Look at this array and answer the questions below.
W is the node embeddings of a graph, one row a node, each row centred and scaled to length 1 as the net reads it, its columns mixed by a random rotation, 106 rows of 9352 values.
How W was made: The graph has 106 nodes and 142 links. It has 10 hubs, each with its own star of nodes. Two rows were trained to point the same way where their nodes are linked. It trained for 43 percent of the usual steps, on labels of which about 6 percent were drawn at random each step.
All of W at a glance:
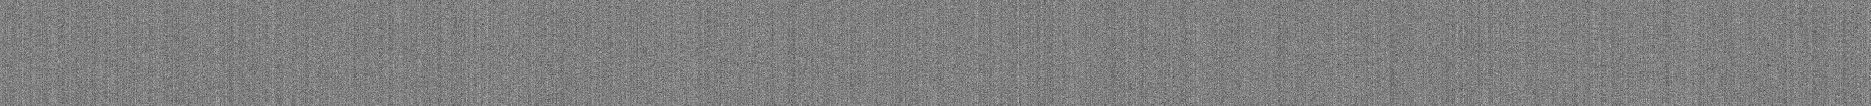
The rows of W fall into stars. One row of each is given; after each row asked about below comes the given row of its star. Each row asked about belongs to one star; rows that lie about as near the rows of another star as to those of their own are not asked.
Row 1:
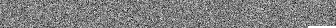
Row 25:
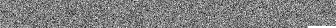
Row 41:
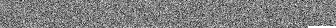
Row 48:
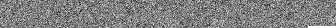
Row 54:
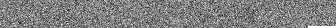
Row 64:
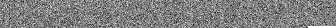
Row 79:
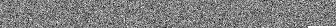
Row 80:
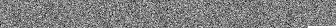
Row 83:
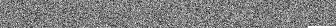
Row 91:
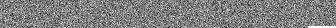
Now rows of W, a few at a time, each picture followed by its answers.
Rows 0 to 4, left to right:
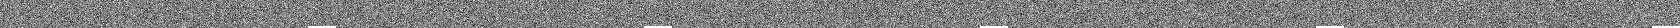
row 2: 54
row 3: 48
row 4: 54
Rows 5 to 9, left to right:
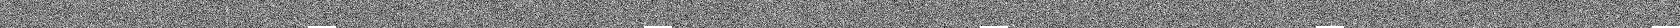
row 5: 91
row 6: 80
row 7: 80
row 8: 64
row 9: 79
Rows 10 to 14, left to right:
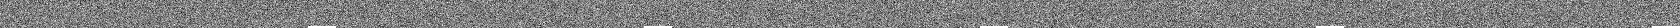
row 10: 41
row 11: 1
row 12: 91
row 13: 25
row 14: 83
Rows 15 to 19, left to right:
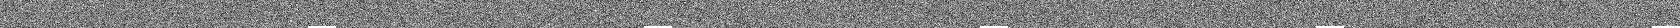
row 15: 48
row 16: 41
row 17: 79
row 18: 54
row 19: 1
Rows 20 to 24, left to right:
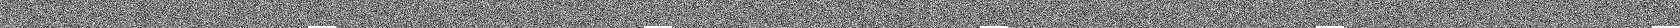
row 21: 80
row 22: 1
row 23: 83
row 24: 64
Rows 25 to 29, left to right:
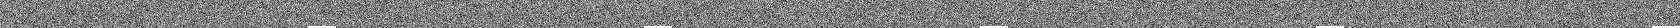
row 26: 1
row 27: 1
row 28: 48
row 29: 91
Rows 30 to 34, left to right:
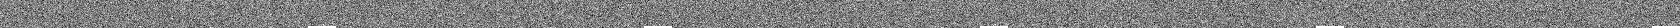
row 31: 1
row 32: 80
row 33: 54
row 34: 25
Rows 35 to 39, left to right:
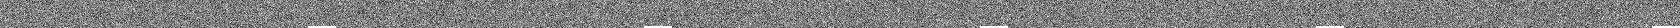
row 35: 91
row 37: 48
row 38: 80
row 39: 48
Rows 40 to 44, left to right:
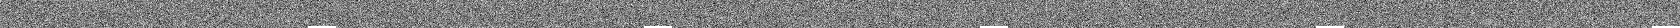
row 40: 83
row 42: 1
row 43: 80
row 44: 83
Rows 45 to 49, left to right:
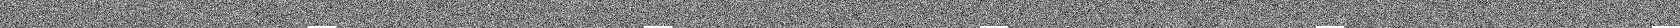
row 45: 80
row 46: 79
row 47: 79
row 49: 48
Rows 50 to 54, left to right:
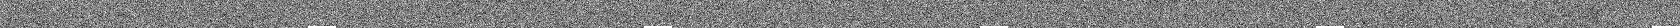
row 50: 54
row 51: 79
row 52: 79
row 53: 91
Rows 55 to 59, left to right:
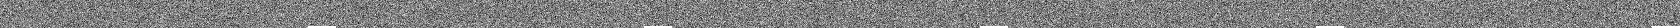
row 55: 1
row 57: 80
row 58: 83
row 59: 83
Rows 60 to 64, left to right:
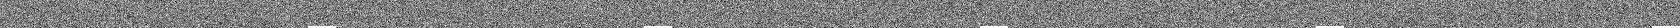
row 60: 54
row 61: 25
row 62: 41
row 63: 80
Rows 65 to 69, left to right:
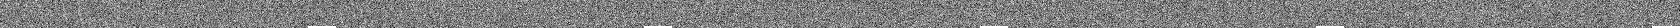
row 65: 64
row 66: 64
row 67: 48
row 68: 1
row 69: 64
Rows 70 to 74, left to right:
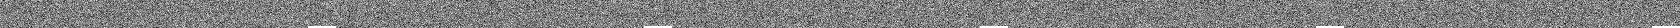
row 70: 83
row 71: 80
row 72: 25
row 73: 79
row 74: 83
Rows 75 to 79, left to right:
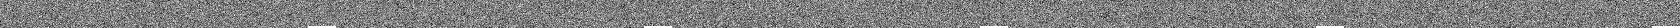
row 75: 80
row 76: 48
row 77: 83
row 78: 91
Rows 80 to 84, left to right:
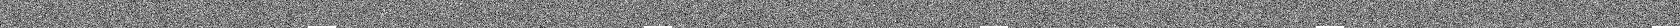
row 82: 25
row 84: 79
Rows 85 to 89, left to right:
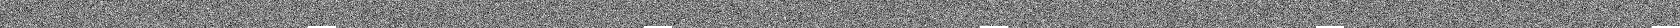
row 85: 1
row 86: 83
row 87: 54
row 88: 79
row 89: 1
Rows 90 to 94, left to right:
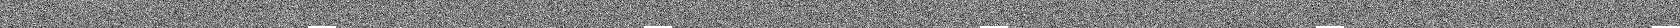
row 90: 64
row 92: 80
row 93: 25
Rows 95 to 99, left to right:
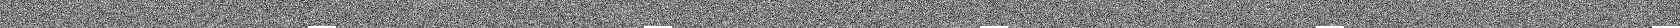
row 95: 41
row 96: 54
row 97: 48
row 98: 25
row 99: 64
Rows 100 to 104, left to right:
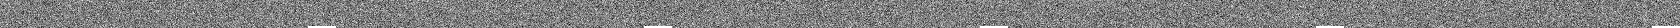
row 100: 64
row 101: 64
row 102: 1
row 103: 83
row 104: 54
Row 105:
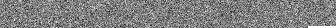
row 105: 54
